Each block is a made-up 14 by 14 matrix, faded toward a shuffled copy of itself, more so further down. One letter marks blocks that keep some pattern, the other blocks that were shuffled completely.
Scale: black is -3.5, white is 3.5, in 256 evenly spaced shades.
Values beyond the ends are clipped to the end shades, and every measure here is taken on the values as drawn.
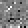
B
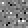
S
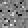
S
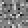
B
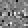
B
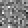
S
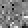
B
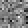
B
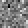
S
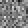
B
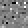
S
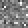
S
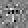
B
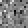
B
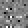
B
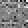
B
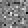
S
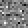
S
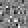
B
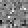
B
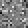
B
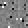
S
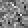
S
